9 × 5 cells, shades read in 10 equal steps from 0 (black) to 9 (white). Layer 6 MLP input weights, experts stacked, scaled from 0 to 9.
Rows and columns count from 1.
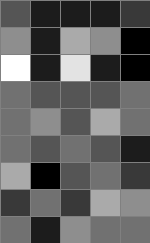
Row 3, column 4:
1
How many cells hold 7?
0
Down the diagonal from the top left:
3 1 8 3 4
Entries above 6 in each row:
0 0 2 0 0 0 0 0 0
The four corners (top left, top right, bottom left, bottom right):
3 2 4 4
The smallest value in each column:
2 0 1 1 0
